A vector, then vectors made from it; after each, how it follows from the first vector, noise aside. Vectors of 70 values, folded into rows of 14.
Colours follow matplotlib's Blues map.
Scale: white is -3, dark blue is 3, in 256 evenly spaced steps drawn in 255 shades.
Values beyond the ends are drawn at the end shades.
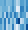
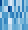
reversed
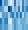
reversed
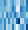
copied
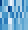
reversed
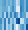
copied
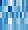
reversed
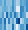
copied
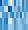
reversed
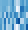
copied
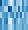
reversed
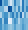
reversed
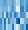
copied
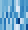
copied
